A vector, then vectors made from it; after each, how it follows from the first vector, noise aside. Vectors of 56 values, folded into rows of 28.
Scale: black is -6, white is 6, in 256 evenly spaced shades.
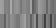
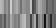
scaled up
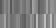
negated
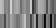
scaled up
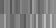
negated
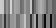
scaled up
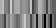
scaled up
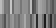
scaled up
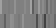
partly zeroed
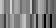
scaled up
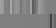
partly zeroed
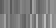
negated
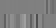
partly zeroed
